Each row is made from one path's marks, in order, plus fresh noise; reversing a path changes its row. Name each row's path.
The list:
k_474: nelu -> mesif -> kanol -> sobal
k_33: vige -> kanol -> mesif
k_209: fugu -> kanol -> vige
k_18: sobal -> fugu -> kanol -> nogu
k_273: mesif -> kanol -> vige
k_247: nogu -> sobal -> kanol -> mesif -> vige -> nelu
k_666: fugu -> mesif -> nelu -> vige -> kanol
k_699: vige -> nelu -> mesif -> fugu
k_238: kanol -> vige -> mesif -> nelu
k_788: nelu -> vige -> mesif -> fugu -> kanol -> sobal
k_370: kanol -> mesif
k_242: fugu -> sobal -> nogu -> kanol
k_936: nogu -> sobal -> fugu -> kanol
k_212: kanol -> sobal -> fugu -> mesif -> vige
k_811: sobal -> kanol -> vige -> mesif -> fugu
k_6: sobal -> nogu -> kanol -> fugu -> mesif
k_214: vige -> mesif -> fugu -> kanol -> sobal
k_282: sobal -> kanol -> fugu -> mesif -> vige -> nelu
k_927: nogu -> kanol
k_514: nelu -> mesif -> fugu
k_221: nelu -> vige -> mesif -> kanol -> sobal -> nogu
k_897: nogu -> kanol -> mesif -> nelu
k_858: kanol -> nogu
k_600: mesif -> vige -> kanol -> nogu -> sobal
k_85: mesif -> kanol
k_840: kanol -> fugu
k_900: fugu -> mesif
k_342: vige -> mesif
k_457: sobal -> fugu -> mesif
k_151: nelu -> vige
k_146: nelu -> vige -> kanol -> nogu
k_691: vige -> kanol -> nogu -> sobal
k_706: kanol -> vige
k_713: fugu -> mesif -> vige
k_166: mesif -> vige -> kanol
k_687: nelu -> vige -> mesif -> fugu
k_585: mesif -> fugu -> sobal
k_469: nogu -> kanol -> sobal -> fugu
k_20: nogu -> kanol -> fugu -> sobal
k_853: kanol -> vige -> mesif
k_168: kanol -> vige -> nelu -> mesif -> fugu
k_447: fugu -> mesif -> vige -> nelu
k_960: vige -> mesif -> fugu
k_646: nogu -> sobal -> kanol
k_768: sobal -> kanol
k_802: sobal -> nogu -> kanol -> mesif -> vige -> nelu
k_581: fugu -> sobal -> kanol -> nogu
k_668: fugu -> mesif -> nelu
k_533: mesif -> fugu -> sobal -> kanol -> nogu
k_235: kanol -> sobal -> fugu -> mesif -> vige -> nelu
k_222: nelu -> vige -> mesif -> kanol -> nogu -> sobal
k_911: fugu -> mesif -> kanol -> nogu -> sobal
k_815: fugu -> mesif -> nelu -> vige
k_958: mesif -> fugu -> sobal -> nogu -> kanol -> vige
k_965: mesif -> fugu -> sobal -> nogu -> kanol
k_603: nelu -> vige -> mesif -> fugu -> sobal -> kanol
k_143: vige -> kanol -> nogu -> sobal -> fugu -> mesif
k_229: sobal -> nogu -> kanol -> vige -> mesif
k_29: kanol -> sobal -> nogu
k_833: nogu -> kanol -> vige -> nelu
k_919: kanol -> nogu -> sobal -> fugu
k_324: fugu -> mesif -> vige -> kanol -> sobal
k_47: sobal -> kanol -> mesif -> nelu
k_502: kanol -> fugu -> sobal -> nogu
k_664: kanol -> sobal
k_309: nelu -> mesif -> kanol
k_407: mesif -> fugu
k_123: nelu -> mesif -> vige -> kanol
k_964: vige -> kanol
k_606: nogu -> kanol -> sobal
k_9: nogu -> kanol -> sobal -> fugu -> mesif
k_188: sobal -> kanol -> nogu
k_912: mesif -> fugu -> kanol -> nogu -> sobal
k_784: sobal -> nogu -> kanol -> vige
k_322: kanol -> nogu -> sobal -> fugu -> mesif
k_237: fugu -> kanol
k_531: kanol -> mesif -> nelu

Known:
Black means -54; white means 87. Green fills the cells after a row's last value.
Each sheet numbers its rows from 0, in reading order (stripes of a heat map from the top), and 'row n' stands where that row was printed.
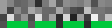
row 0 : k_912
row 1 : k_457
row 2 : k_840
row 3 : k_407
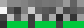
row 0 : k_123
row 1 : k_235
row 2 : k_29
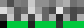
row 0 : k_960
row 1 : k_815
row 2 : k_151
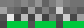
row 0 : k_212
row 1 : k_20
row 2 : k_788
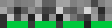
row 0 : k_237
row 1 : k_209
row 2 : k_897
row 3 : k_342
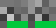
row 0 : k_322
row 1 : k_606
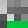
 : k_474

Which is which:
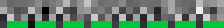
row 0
k_282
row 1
k_964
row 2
k_927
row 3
k_911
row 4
k_919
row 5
k_33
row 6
k_324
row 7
k_309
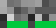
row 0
k_47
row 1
k_784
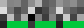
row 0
k_666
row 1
k_146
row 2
k_168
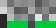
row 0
k_668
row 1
k_585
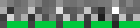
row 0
k_965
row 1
k_247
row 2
k_603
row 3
k_853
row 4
k_687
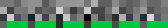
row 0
k_9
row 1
k_581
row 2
k_531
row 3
k_833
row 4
k_229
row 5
k_6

